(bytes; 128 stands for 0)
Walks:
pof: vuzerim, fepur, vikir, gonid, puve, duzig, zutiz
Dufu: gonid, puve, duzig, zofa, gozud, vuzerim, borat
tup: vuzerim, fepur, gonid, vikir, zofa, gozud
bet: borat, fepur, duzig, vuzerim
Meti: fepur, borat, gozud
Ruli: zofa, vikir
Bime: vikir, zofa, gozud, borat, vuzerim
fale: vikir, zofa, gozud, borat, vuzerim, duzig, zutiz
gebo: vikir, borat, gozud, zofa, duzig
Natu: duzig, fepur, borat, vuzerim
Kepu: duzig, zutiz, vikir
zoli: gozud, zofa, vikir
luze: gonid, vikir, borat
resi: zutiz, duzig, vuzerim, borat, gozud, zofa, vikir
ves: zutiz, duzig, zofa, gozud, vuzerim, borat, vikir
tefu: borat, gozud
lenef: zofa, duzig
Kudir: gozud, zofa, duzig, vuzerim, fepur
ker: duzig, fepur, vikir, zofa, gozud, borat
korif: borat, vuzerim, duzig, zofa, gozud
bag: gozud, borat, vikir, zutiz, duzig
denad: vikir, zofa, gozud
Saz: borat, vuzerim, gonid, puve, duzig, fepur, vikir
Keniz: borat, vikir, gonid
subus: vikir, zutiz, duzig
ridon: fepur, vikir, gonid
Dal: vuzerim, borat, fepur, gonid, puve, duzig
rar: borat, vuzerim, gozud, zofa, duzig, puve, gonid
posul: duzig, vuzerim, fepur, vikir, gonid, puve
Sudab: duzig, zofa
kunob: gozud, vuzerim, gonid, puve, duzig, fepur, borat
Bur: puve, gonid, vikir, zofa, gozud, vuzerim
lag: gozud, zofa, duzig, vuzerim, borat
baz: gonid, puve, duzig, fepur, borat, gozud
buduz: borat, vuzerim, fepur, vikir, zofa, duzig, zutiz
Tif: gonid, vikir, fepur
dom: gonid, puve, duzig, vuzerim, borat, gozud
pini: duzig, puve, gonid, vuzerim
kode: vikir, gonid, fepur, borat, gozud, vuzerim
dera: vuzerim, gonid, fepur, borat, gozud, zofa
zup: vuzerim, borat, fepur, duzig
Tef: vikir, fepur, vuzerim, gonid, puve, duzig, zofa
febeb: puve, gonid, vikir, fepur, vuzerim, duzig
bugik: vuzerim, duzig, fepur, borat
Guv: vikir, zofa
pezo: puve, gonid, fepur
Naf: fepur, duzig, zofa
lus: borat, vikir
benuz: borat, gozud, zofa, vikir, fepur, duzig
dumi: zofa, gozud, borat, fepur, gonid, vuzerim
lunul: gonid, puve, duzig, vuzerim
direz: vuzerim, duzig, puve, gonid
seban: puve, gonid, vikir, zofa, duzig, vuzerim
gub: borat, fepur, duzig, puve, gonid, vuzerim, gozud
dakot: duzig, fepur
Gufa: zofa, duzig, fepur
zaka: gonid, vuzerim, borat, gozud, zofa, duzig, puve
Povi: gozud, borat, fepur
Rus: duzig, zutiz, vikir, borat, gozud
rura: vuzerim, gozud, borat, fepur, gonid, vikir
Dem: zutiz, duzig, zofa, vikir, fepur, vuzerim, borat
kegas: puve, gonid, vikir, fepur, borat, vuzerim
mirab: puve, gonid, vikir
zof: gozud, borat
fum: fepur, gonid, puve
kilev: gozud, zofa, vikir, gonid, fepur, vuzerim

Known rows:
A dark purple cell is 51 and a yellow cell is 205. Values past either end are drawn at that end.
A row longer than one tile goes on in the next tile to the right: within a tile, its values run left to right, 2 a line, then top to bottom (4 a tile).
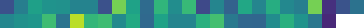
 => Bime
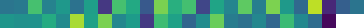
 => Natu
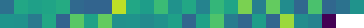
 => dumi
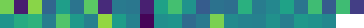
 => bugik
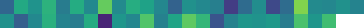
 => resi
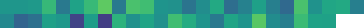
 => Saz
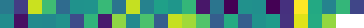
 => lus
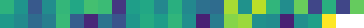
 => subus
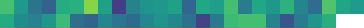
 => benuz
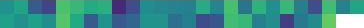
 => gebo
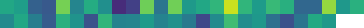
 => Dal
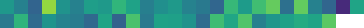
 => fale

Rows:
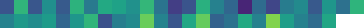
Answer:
tup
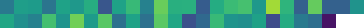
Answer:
bet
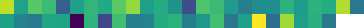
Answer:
Tif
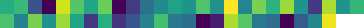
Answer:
lenef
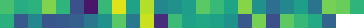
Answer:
ridon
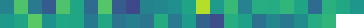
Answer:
Tef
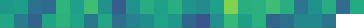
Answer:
febeb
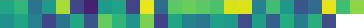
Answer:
direz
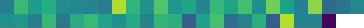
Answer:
kilev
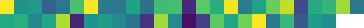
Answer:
dakot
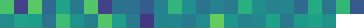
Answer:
kunob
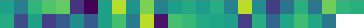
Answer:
Keniz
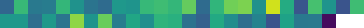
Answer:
lunul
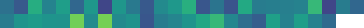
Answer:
Dufu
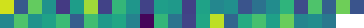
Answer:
Povi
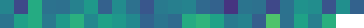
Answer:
ker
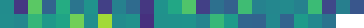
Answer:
lag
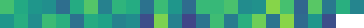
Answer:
Kudir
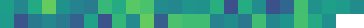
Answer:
rura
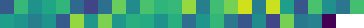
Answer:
pini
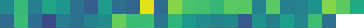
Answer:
posul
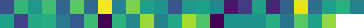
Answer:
zoli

